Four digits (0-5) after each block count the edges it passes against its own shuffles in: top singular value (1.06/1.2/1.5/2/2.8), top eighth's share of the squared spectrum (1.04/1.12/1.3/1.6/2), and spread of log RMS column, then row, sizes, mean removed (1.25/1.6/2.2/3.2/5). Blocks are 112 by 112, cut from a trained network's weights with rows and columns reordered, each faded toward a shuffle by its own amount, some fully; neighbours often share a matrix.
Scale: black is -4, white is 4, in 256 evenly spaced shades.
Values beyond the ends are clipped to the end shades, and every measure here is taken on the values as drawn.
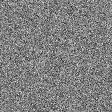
0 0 0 0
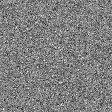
0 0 0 0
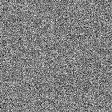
2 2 0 1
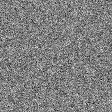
0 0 0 0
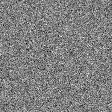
0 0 0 0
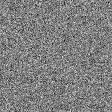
0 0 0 0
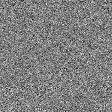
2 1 0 1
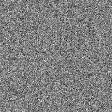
3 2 0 1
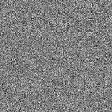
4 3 1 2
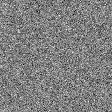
1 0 0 0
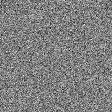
2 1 0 0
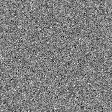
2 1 0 0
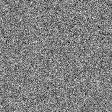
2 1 0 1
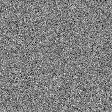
1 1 0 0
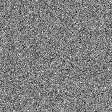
2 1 0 0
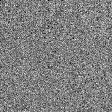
2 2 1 1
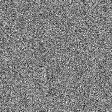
2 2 0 2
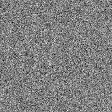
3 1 0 1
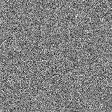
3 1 0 0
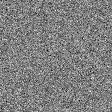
1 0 0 0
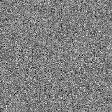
3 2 1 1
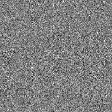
4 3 2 2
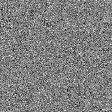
3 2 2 1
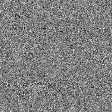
2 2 1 2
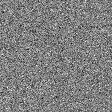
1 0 0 0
